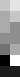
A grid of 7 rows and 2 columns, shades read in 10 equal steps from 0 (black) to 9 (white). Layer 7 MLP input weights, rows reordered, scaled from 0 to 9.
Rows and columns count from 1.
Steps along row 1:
up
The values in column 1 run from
0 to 7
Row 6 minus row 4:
-5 4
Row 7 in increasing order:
1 1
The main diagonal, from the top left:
7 7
